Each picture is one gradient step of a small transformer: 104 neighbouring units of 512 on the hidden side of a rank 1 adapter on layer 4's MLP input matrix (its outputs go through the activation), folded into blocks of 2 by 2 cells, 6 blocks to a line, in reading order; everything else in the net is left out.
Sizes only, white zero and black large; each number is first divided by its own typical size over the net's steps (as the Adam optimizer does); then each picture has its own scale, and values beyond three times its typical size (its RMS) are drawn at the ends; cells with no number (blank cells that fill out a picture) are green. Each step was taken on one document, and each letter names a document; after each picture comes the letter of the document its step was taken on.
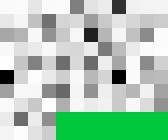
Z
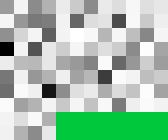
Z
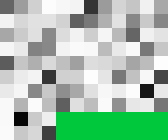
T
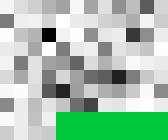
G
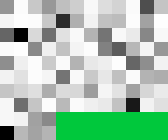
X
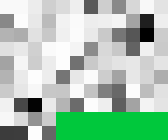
X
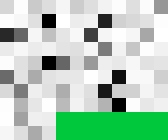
Z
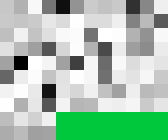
G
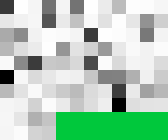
Z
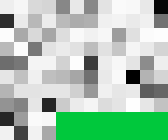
T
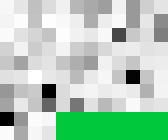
T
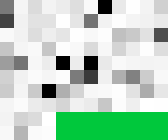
T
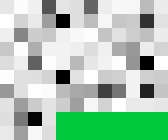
X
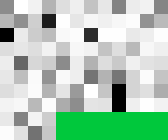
Z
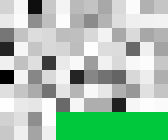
Z
